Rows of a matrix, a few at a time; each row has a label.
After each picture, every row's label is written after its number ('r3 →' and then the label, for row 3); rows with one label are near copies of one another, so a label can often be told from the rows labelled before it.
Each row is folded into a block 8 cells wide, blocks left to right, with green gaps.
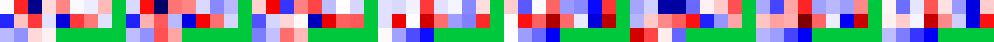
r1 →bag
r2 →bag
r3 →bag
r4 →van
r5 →van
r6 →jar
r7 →van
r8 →van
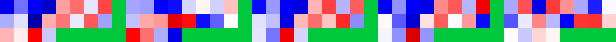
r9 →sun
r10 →jar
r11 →sun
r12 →sun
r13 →bag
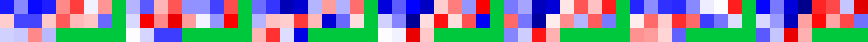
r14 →sun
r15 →van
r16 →jar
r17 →sun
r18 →sun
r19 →jar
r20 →sun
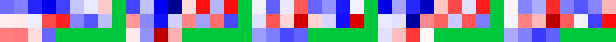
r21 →jar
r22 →sun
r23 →van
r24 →sun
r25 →van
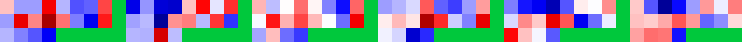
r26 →van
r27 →sun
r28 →van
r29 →van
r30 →jar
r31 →jar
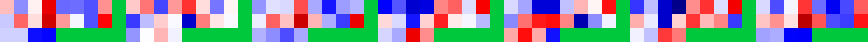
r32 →van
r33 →bag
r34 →van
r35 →sun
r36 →jar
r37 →sun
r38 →van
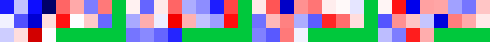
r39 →sun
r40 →van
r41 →bag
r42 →bag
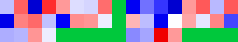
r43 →bag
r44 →sun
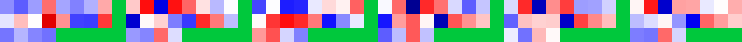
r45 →van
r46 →bag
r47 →jar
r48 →bag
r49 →bag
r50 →bag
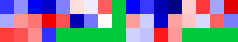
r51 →jar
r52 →sun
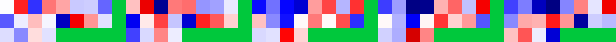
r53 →bag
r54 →bag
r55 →sun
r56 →sun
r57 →jar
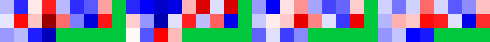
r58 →van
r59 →sun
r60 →van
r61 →van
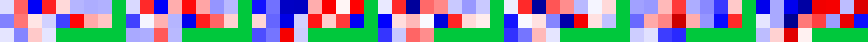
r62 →bag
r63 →bag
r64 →sun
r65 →bag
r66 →bag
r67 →van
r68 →sun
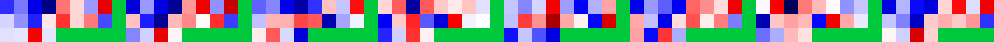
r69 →sun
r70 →sun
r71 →jar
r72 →bag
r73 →van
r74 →sun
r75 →bag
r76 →sun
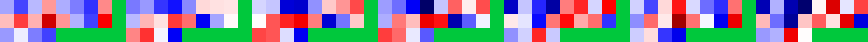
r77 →van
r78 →jar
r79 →jar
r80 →jar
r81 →sun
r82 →van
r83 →sun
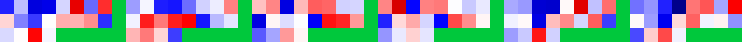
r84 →sun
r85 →jar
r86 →bag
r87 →bag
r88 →sun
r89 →sun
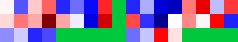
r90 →van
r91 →sun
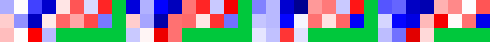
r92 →sun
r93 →sun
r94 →sun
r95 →sun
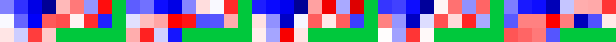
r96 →sun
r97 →jar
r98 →sun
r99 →sun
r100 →jar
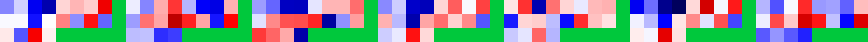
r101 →sun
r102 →van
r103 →jar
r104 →sun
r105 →bag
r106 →sun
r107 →van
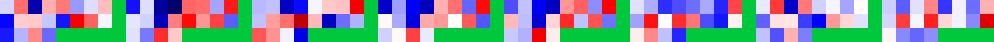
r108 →bag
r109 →sun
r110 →jar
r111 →sun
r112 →sun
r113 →jar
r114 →bag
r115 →van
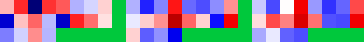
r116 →bag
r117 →van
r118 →van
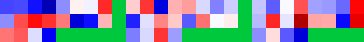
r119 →jar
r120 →bag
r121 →van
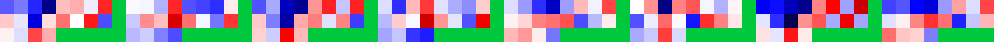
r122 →sun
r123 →van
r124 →sun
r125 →van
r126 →jar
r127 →bag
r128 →sun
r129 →jar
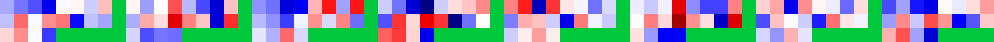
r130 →jar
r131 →van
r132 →sun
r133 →jar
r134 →bag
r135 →van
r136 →bag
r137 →jar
